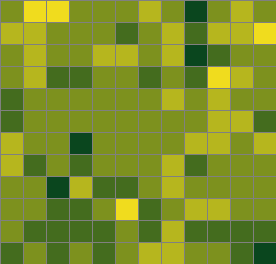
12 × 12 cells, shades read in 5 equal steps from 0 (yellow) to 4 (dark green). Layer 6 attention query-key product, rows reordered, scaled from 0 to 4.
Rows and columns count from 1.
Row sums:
20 19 23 24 23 24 22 25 26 23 32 28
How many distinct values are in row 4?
4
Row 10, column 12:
2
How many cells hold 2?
73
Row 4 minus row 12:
-1 -1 0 1 -1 0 2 1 1 -2 -2 -2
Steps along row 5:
down same same same same same down up down up same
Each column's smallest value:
1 0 0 1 1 0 1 1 1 0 1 0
